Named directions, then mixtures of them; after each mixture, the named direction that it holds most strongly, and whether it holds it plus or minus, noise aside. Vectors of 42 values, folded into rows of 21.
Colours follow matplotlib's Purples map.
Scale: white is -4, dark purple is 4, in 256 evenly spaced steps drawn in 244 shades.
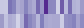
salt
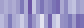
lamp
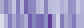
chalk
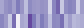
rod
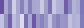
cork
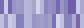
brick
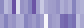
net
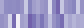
rod, plus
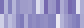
brick, plus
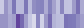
rod, minus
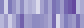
brick, plus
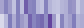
chalk, plus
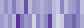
rod, minus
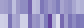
lamp, plus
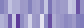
rod, minus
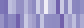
salt, minus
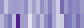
rod, minus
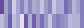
cork, plus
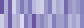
cork, plus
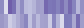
brick, plus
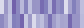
cork, minus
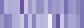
chalk, minus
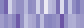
salt, minus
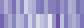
chalk, minus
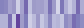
rod, minus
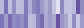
brick, minus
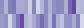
brick, plus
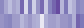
lamp, plus
